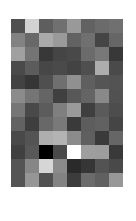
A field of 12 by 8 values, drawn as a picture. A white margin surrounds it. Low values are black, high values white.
No row or column stands out. An odd patch, rougher than its surroundings, sits in the bottom middle. No overall slope runs across the table. The ninth with the highest average is the bottom middle. Overall the values sit about 40% of the way up the scale.
